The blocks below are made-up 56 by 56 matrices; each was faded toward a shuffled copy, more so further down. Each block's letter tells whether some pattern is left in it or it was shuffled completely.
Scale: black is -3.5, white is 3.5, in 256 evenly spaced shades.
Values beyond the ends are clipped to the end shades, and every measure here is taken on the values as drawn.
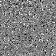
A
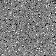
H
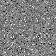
A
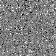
A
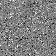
H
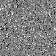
A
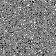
H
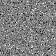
H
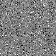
A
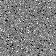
H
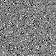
A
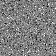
H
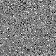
A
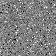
H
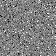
H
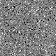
A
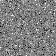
H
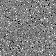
H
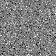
H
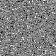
A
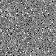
A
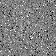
A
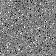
H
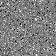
H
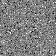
H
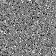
A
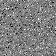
H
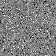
A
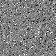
A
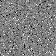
H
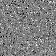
A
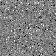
A
